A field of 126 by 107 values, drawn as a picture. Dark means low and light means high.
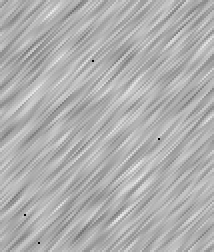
The distribution is heavy-tailed on both sides. There are four isolated cells, each far lower than the cells round it. No overall slope runs across the table. The halves do not mirror each other. Overall the values sit about 70% of the way up the scale. Streaks slant up to the right.
